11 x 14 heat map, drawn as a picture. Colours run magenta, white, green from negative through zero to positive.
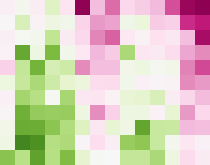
Ninth with the highest average: bottom left. Ninth with the lowest average: top right. Stripes: upright, repeating 2 times. Slope: up to the bottom left.
